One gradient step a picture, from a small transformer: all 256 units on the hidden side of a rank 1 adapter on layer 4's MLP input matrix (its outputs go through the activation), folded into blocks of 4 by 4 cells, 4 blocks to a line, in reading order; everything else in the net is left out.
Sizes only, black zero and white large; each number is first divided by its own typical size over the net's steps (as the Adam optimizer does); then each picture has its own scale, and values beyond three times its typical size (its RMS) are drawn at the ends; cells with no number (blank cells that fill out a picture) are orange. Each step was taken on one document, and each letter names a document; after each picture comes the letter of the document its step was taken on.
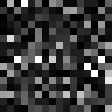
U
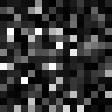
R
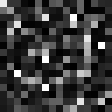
R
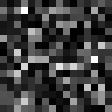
U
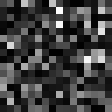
U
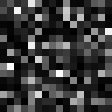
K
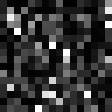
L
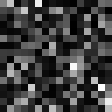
U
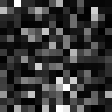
R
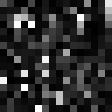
L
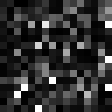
L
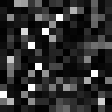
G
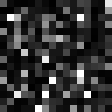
L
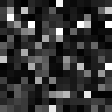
L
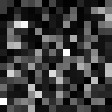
U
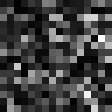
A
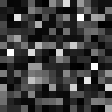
A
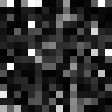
K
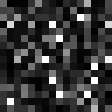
L
